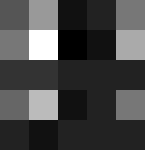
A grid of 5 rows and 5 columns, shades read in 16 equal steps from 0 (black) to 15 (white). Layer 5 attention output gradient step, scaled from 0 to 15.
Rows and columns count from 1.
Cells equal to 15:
1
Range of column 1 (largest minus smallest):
5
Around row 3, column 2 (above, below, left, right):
15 11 3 2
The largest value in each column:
7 15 2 2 10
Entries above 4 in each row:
3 3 0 3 0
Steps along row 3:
same down same same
